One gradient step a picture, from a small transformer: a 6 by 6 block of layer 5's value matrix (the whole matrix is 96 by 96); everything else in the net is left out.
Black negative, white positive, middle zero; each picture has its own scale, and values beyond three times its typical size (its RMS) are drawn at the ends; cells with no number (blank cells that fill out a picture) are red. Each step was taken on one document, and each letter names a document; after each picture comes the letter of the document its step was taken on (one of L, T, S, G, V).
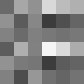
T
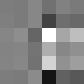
T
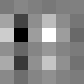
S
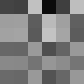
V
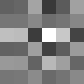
V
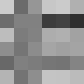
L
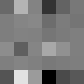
S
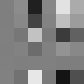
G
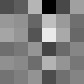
V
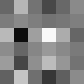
S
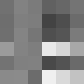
L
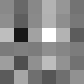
S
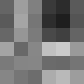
L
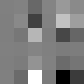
G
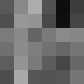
L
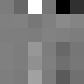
G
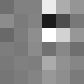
T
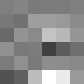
T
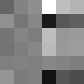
T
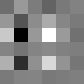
S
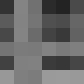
L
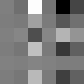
G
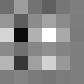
S
